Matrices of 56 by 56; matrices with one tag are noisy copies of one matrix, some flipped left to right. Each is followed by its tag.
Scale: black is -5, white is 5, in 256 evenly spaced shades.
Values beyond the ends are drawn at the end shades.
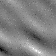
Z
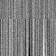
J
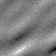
Z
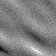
Z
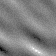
Z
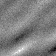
Z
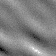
Z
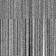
J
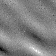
Z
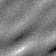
Z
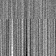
J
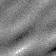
Z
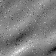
Z
